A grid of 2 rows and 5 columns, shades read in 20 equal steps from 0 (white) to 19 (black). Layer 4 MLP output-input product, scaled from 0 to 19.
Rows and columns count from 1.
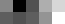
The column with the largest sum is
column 2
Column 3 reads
13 12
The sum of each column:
21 32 25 14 3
